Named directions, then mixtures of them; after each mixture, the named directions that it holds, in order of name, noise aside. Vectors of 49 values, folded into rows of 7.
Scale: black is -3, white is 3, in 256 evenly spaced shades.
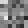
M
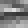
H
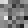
M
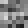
H, M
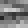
H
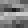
H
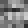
H, M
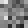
M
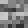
H, M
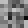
H, M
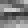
H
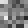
M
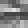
H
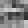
H, M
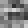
H, M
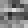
H, M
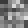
H, M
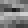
H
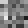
M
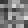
H, M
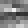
H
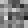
H, M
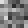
H, M
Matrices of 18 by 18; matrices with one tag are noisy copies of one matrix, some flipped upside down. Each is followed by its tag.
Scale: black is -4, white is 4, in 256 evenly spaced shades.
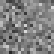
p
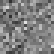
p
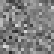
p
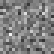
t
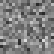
t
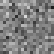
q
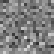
q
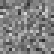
t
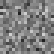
t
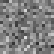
q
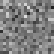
q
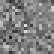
p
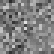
p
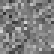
p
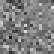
p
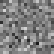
q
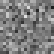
q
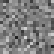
q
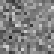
p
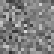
p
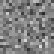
t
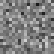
t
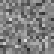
t
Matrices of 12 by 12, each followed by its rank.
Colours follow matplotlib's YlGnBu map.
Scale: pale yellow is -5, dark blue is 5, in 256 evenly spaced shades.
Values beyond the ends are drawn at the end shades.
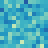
full rank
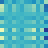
one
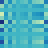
one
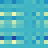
one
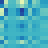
one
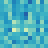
two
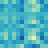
two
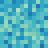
full rank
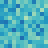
full rank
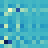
two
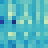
two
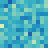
full rank
